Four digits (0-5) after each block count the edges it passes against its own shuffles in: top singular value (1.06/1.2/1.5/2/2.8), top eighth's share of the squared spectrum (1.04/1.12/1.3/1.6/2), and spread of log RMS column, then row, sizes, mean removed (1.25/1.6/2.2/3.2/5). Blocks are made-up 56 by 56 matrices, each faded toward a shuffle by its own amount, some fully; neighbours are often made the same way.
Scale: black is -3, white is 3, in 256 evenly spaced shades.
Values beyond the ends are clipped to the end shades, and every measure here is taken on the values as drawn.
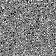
0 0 0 0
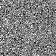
0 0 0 0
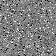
1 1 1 0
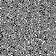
3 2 1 0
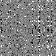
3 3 2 1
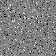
1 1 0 0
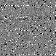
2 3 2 2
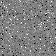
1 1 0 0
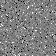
0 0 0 0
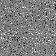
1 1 1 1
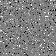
0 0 1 0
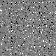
1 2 1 1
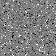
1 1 1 0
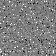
1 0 0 0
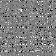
2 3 2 3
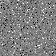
0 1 0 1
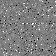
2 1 0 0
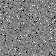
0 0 0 0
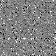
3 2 1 1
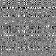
4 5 2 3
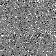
2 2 0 1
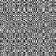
5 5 3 3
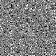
3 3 1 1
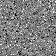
0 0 0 0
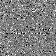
2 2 0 2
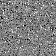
1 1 0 1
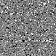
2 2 0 1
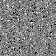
1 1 1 0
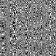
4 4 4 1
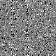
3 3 2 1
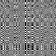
5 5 4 3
